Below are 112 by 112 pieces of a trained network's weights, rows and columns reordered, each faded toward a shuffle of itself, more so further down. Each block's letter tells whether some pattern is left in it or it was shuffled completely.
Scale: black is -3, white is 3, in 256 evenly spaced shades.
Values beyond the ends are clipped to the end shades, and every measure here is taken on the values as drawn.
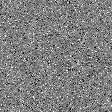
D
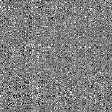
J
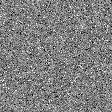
D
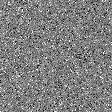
D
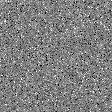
D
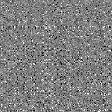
J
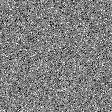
D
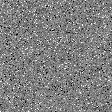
D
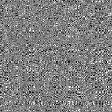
J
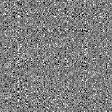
J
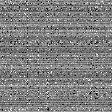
J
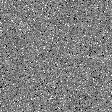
D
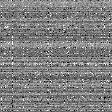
J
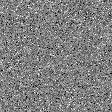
D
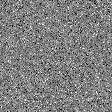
D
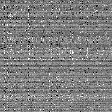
J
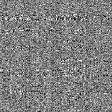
J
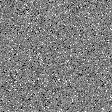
D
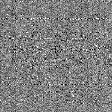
J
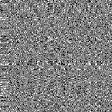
J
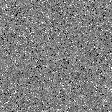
D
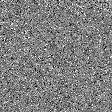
D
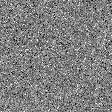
D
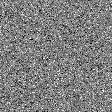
D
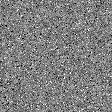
D
